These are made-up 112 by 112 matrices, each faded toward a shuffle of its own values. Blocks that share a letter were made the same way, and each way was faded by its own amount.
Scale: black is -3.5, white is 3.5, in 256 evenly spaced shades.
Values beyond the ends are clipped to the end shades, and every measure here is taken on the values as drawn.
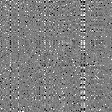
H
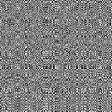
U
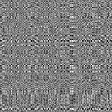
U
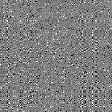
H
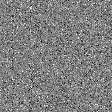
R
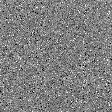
R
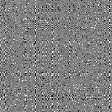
H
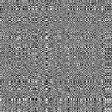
U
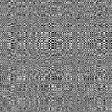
U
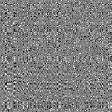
H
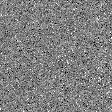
R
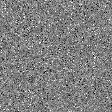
R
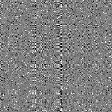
H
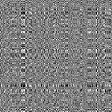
U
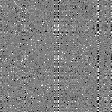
H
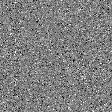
R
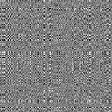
U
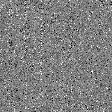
R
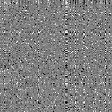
H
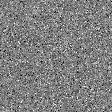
R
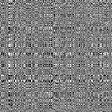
U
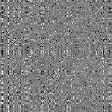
H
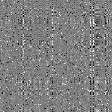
H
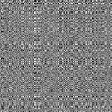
U
